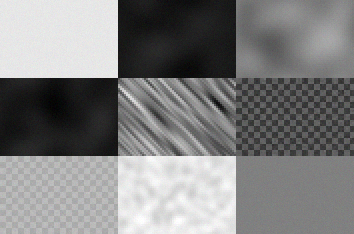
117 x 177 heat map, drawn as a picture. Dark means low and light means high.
The table splits into 3 rows of 3 panels. Panel 1,1: very high, flat. Panel 1,2: very low, smooth, faint in contrast. Panel 1,3: middling, smooth. Panel 2,1: very low, smooth, faint in contrast. Panel 2,2: middling, slanting down to the right, strong in contrast. Panel 2,3: low, checkered. Panel 3,1: high, checkered, faint in contrast. Panel 3,2: very high, blotchy, faint in contrast. Panel 3,3: middling, flat.
